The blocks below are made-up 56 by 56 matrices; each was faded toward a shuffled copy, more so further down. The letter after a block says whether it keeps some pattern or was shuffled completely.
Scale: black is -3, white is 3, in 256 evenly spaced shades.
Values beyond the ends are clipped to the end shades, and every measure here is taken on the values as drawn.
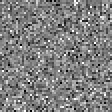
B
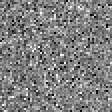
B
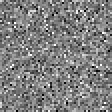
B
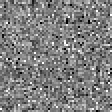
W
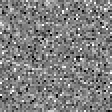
B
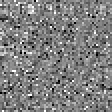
W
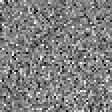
B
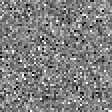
B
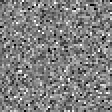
B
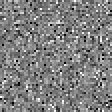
W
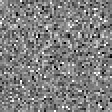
W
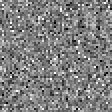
W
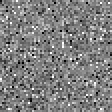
B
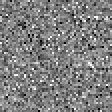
W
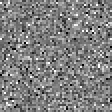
B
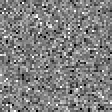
B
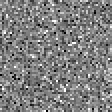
B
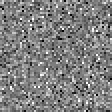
B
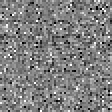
W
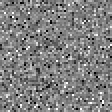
B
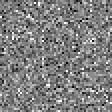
W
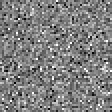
W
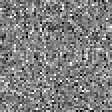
W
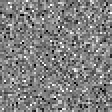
B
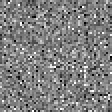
W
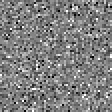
B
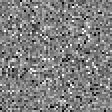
W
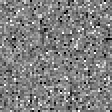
B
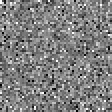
W
